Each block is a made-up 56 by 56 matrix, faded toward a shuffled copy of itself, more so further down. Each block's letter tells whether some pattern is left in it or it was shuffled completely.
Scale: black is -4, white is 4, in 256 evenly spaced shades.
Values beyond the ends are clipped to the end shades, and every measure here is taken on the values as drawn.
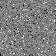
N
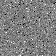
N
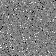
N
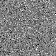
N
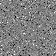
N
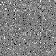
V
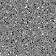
V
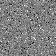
N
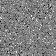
N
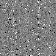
V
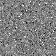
N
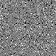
V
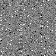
V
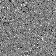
N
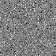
V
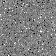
N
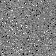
N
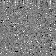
V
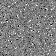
N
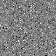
V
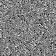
N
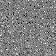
V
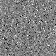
N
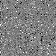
V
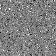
N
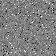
N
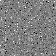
V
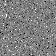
N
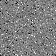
N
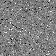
N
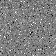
N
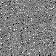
V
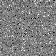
V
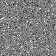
V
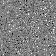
V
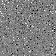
V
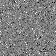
N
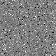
V
